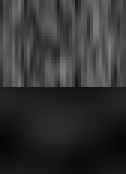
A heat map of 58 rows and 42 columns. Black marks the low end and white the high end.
The table splits into 2 rows of 1 panel. Panel 1,1: low, streaked downward. Panel 2,1: very low, smooth, faint in contrast.
